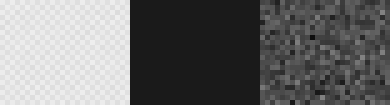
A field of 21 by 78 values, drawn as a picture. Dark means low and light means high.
The table splits into one row of 3 panels. Panel 1,1: very high, checkered, faint in contrast. Panel 1,2: very low, flat. Panel 1,3: low, fine-grained.
